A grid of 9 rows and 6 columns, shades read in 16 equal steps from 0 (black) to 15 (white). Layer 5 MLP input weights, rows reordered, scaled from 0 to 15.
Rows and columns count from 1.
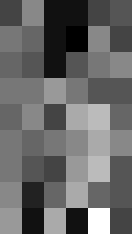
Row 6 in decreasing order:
10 8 8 7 7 6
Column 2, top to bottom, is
8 6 5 7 8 6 5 2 1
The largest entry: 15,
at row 9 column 5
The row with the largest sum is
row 6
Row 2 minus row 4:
0 -1 -8 -7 3 -1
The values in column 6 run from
4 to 8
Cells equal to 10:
4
